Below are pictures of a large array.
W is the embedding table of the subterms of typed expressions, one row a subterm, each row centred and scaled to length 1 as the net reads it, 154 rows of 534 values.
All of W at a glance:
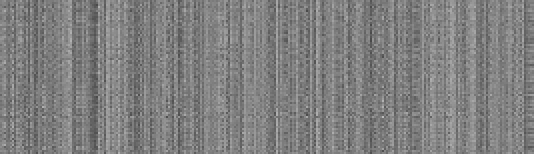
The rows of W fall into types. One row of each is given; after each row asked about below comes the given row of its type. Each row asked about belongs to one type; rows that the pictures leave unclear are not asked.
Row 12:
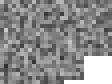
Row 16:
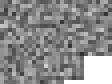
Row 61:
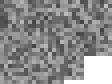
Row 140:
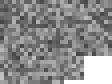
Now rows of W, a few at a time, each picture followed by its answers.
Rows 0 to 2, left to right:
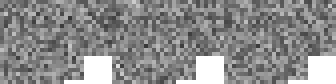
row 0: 140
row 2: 61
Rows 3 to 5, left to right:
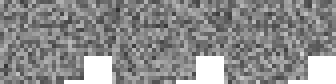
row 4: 140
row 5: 61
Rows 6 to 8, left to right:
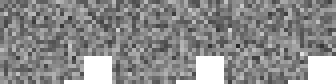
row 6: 140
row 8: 12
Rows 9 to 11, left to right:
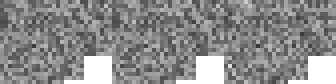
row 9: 61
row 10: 61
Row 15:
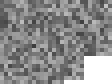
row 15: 61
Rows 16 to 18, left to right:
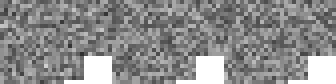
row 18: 140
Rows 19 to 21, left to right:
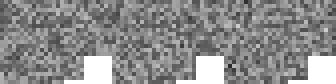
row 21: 16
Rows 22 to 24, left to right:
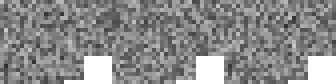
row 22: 12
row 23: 61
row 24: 12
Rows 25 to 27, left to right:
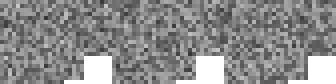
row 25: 12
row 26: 140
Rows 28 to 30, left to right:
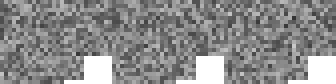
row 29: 61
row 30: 140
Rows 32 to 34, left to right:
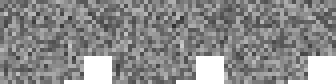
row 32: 140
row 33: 12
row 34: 140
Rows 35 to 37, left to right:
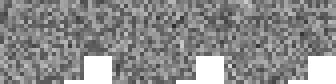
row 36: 12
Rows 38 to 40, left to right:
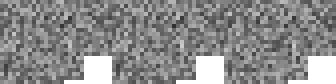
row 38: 12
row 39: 12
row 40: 140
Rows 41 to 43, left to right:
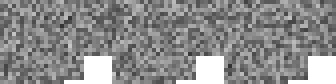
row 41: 12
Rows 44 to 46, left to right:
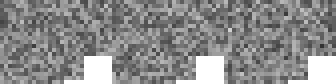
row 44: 61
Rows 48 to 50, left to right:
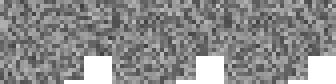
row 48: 16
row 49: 61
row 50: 61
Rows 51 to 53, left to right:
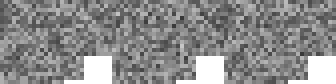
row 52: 140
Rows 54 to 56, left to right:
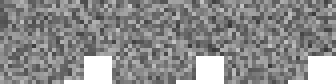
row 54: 61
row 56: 12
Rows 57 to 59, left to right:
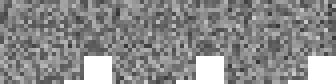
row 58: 12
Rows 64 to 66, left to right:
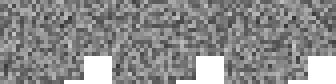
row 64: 12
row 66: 140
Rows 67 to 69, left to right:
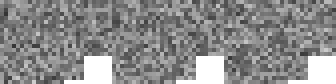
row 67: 12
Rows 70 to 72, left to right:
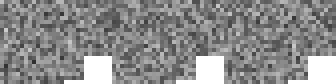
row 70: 12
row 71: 61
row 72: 140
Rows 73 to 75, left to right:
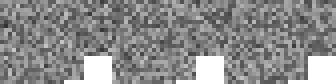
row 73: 12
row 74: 140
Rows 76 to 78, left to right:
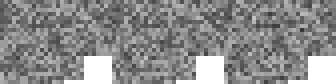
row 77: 140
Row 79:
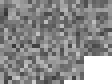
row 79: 12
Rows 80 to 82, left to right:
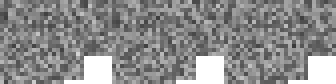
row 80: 61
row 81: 61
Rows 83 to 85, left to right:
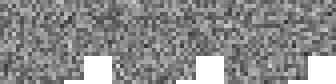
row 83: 12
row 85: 16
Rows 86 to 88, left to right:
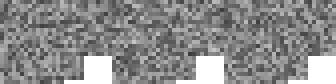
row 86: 16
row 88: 61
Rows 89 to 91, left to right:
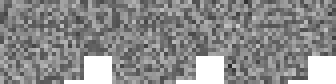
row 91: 16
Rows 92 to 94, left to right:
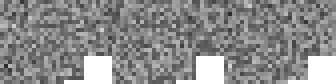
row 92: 16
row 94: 61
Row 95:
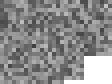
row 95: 61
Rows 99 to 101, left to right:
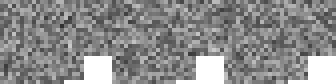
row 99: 12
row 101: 140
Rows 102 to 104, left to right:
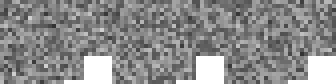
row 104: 140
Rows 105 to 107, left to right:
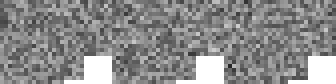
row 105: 61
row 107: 16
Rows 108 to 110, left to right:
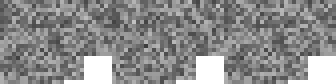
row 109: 61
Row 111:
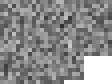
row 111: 12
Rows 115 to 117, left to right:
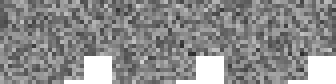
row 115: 61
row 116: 140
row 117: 140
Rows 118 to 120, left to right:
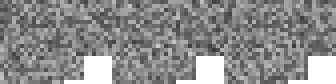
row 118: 140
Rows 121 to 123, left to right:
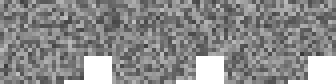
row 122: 61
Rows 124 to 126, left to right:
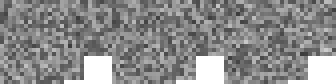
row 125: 61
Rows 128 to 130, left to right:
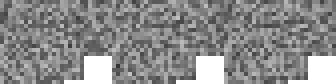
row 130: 16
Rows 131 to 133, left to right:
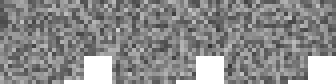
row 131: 61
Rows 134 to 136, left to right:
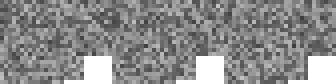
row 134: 140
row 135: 61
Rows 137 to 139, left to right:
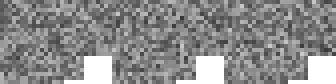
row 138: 140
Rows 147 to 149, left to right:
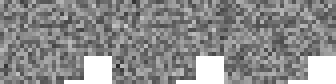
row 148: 16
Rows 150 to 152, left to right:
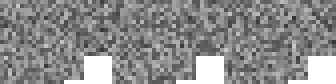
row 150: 12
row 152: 140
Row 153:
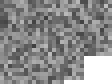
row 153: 61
